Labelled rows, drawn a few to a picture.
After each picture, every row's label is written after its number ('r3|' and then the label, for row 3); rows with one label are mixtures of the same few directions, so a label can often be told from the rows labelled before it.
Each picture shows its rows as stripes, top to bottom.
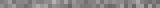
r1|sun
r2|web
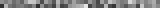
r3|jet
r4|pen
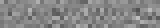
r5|pen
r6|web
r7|sun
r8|sun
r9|sun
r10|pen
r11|pen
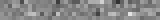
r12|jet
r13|sun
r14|sun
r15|jet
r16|pen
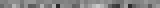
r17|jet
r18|jet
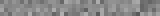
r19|sun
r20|pen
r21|pen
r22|sun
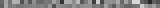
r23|sun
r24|pen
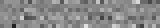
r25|sun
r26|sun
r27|jet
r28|jet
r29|jet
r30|sun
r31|web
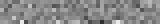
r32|sun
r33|sun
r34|pen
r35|jet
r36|web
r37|jet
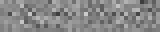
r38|pen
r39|jet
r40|sun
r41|sun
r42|web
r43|jet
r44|web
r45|sun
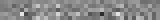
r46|sun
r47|web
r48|jet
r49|jet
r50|web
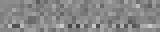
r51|web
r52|sun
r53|web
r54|jet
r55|jet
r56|jet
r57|sun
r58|jet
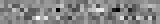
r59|pen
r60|sun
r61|jet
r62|jet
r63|web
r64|sun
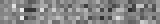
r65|jet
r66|web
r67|jet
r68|web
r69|jet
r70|pen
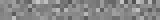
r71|web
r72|sun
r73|sun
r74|web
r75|web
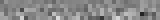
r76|pen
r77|pen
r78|jet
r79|pen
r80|jet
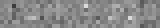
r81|pen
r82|web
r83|sun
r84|web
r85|jet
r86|sun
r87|pen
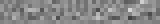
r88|pen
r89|sun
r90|jet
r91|sun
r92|jet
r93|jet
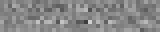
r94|web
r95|sun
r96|pen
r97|sun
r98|jet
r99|pen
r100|sun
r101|pen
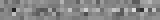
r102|sun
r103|sun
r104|web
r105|web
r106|jet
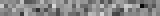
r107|jet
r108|pen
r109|web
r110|jet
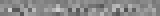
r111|sun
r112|jet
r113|sun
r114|jet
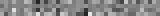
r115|web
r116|pen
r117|web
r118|pen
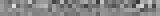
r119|sun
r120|web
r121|pen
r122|sun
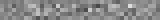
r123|jet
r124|jet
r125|pen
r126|web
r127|web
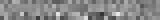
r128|sun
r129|pen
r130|pen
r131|jet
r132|pen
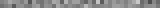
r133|sun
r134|web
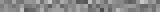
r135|pen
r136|pen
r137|jet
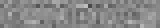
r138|sun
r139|pen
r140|pen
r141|sun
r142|sun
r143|jet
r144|pen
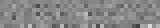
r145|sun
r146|web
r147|web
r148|pen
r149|web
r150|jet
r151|sun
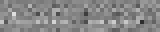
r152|pen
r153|sun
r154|sun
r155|web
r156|web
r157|pen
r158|web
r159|jet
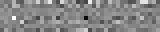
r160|pen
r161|sun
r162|sun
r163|sun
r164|web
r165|jet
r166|jet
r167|pen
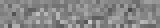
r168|sun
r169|sun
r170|jet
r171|web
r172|jet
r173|pen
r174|sun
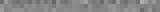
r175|pen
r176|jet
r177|pen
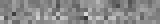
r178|jet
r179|jet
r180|pen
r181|web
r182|pen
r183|sun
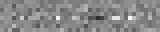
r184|jet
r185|web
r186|pen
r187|web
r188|jet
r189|pen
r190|web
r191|sun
